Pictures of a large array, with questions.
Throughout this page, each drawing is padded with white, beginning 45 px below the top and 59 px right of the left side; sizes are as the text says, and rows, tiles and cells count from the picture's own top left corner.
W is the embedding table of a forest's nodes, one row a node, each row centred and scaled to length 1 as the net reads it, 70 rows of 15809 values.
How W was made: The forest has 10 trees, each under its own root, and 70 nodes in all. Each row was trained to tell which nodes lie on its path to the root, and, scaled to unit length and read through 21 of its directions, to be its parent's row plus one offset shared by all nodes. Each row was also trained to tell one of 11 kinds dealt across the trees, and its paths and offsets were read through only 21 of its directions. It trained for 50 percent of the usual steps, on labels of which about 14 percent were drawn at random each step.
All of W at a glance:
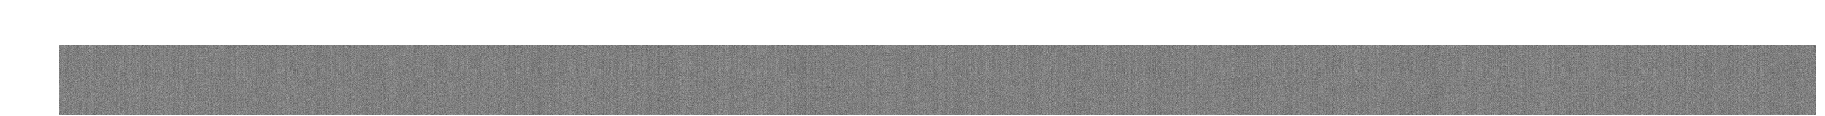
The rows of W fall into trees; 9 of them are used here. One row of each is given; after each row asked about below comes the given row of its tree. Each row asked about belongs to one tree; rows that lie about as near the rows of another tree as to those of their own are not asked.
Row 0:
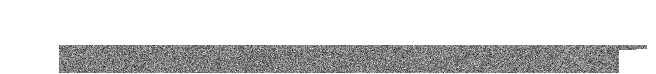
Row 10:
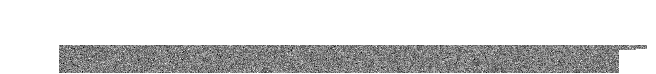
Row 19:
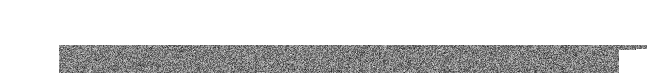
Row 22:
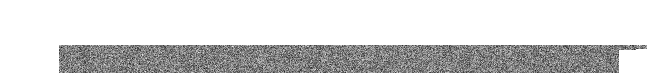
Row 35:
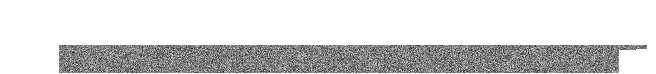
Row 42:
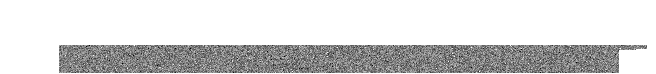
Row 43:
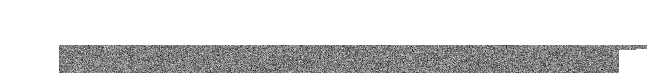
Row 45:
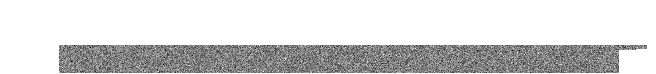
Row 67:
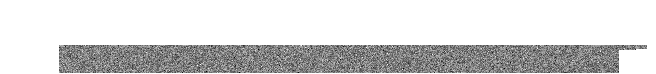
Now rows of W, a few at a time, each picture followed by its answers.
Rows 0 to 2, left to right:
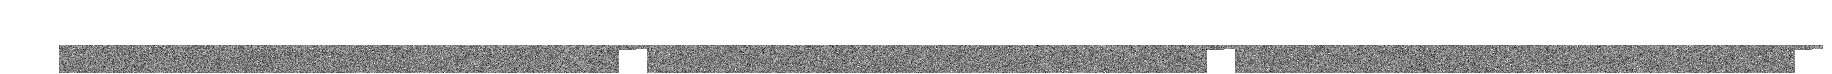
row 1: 42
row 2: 42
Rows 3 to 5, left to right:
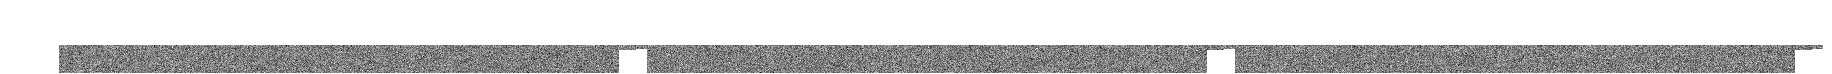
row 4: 0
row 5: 67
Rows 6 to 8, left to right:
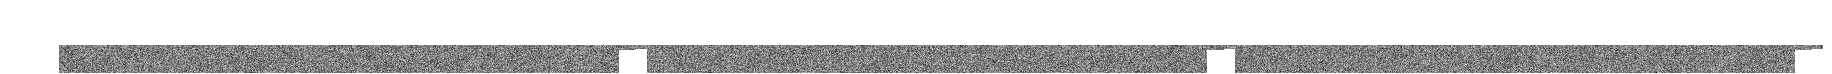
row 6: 0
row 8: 10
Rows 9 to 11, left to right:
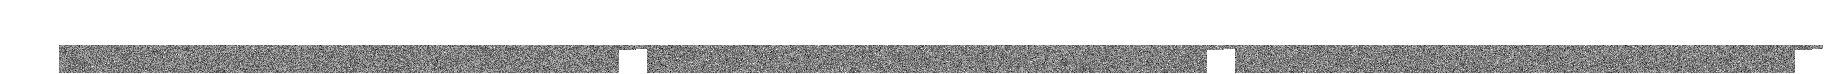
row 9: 0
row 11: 42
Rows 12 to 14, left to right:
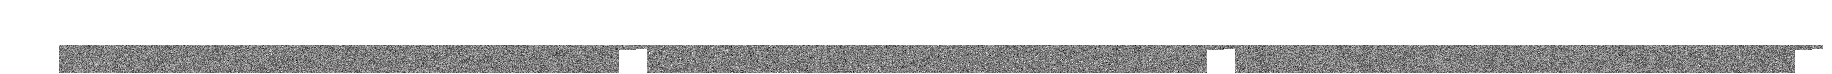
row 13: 35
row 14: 22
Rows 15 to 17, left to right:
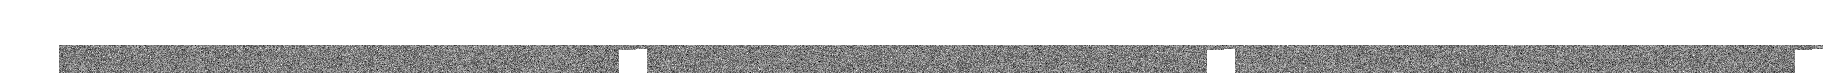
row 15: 10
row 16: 43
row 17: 22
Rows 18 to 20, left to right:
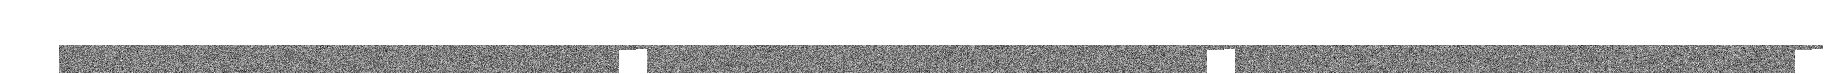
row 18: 43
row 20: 10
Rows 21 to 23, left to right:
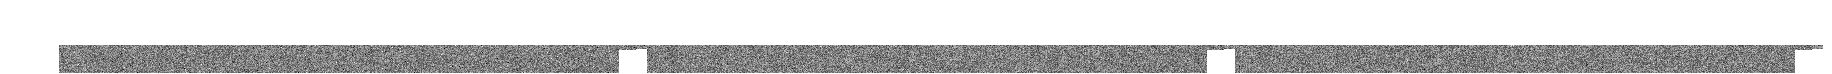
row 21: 43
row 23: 22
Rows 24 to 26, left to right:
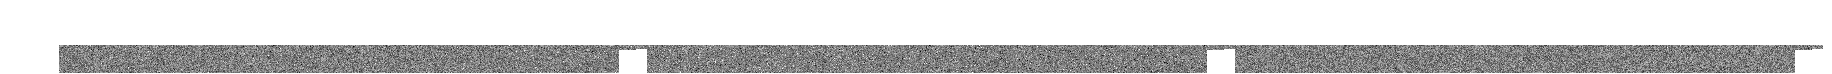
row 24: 67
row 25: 67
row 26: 0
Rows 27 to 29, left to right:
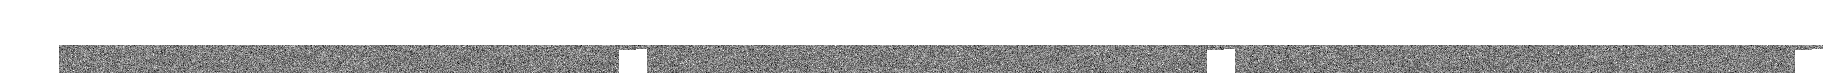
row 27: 67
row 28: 67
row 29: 42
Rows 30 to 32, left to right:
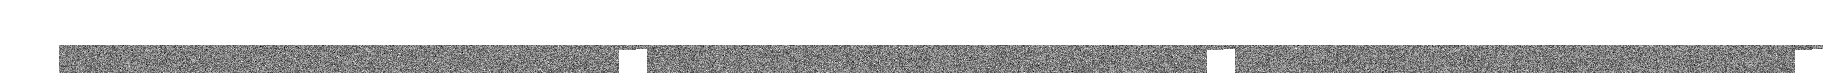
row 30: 45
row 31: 10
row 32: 67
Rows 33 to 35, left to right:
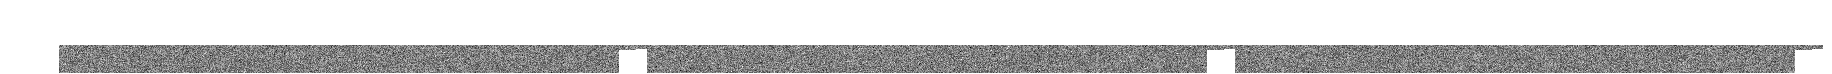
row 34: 43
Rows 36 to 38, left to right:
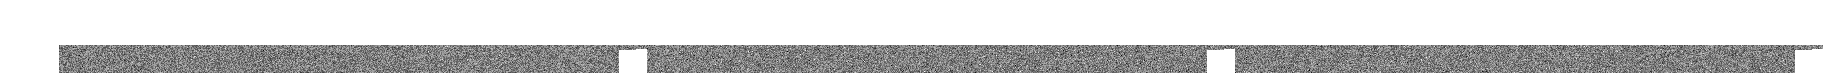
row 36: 0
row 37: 19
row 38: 43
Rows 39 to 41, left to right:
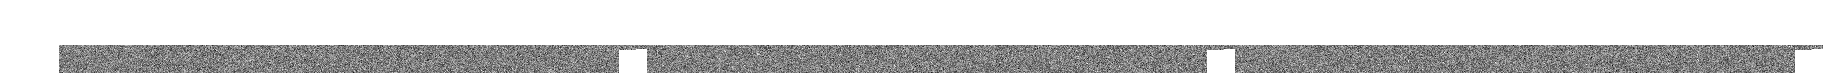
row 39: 19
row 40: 35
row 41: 42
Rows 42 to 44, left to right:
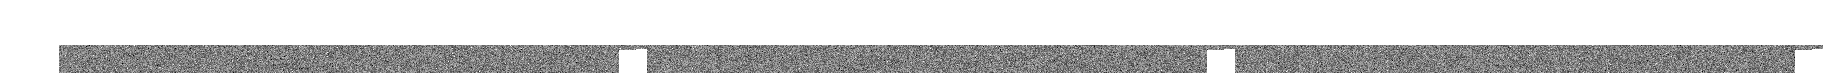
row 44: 43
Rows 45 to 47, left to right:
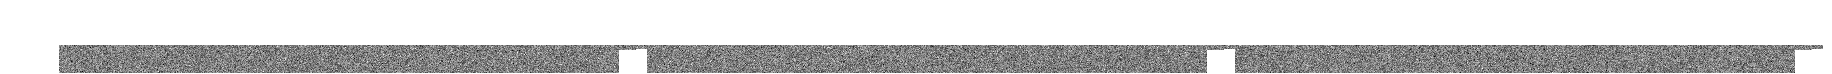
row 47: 10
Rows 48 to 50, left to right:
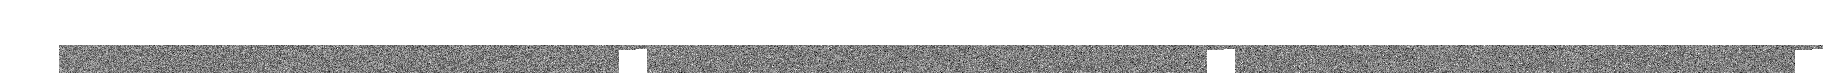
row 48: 35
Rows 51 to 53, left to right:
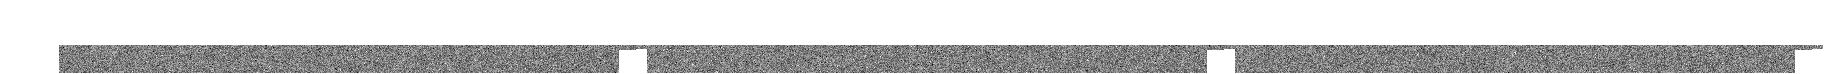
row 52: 22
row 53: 42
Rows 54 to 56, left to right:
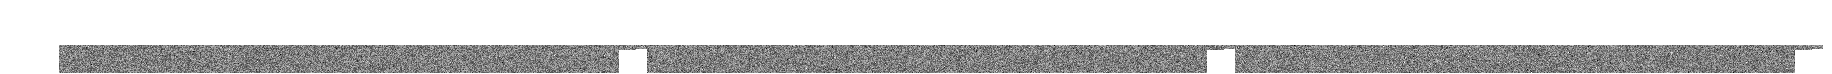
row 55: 42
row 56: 43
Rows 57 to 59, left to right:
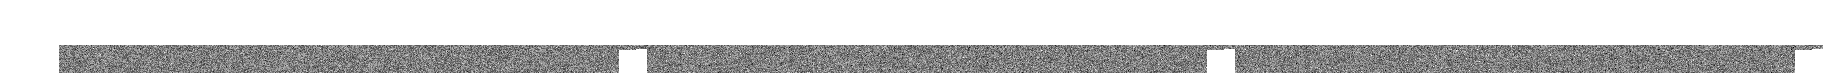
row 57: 35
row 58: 67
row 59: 43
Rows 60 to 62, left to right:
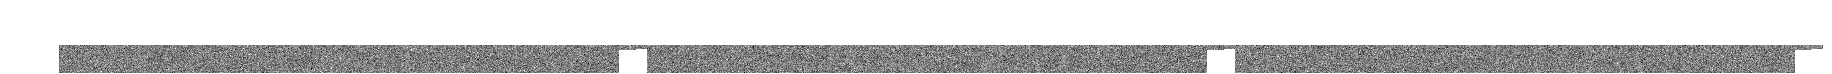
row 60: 67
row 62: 42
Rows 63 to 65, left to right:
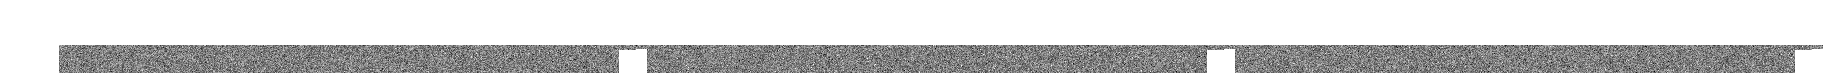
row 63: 45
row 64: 67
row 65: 42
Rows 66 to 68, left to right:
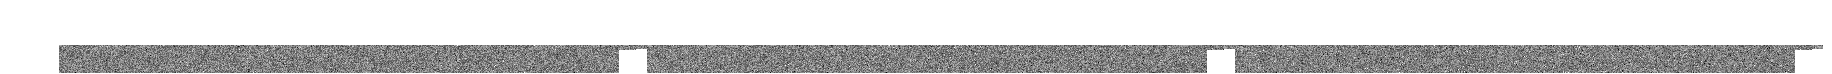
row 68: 22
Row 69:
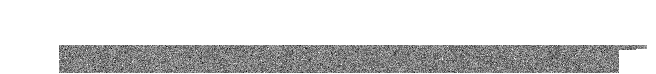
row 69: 43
